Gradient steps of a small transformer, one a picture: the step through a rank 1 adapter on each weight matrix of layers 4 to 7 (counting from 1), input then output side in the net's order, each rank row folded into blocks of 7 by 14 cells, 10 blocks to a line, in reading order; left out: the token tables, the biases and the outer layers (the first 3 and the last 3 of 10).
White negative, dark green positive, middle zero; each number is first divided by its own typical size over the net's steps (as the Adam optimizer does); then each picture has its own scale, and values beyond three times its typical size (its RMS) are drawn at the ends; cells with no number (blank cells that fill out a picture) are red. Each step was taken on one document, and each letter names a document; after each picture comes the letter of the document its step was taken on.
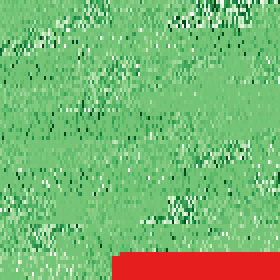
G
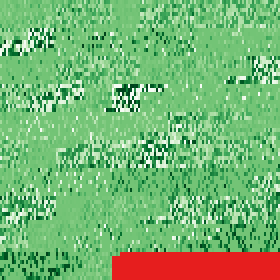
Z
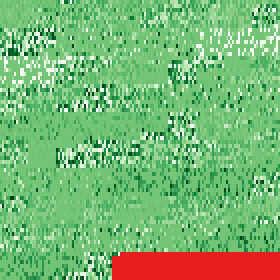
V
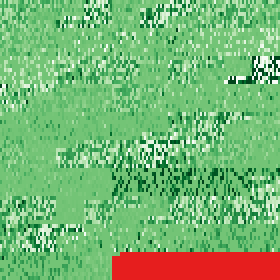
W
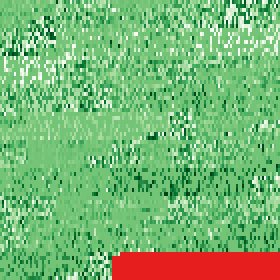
V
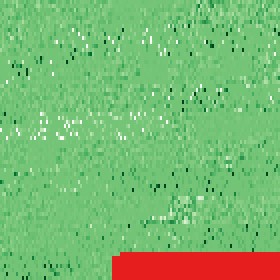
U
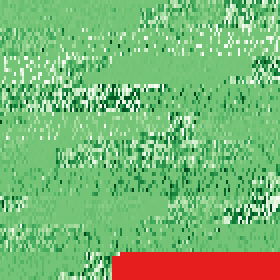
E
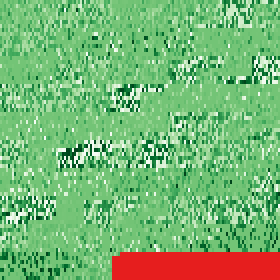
Z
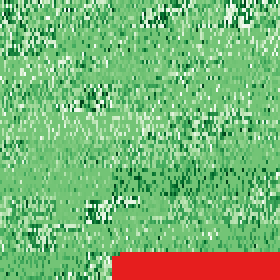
V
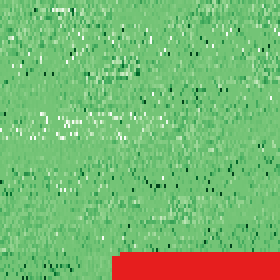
U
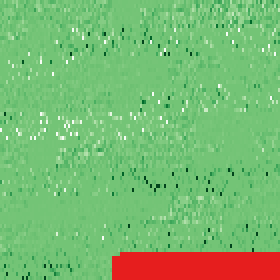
U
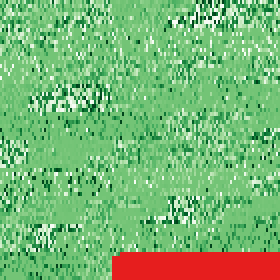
Z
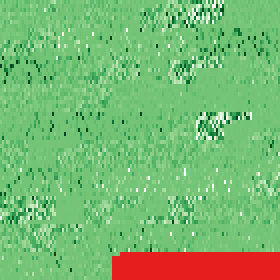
G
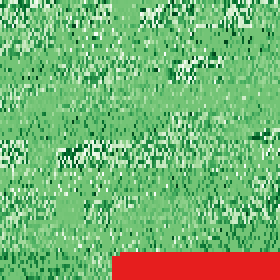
Z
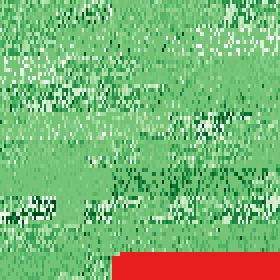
E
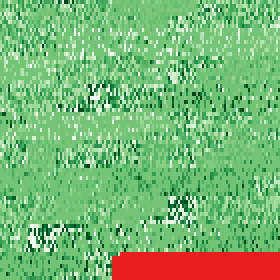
V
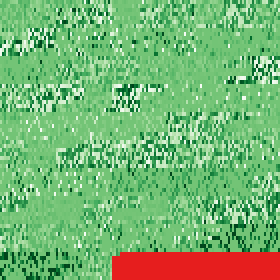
Z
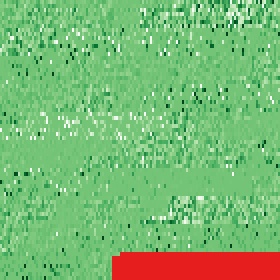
U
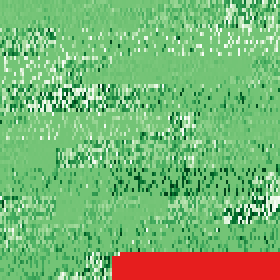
E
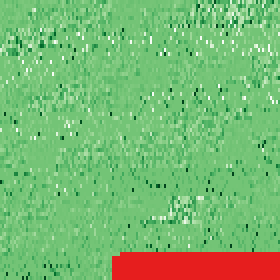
U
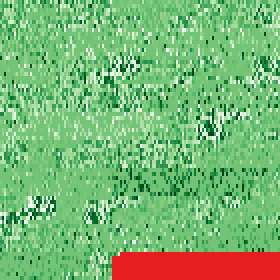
V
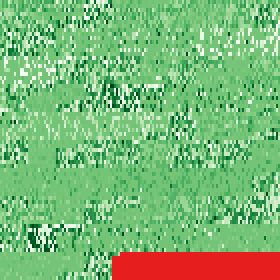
V
